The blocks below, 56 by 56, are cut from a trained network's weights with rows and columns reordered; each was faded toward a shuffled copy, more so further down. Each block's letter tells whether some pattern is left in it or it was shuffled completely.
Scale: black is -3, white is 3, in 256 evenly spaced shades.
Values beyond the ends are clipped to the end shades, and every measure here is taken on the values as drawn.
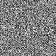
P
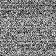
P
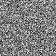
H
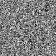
P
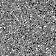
H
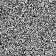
H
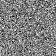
H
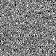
P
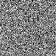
P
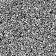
H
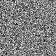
H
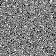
H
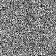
P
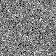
H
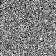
P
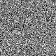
P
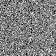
H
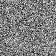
H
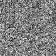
P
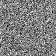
H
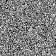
H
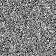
H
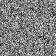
H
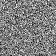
H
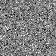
H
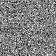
H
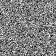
H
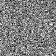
P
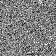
H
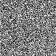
P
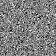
P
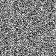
P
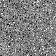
H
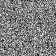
H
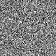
P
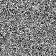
H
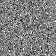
H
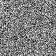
H
